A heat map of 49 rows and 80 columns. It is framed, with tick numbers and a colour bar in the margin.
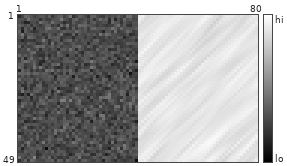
The table splits into one row of 2 panels. Panel 1,1: low, fine-grained. Panel 1,2: very high, slanting up to the right, faint in contrast.
